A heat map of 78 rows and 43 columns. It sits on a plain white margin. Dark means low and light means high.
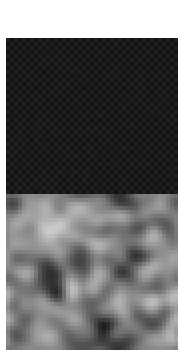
The table splits into 2 rows of 1 panel. Panel 1,1: very low, checkered, faint in contrast. Panel 2,1: middling, blotchy, strong in contrast.
